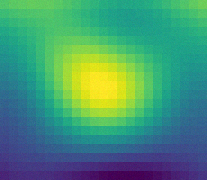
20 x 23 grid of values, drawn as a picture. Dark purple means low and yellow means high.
The field climbs toward the top. The centre is the ninth with the highest average. The bottom middle is the roughest part.
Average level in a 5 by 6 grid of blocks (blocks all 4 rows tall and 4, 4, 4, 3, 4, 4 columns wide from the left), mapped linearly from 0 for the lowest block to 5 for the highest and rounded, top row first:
3 4 3 3 3 3 / 3 4 4 4 3 3 / 2 3 5 5 3 2 / 1 2 3 3 2 1 / 0 0 0 0 0 0
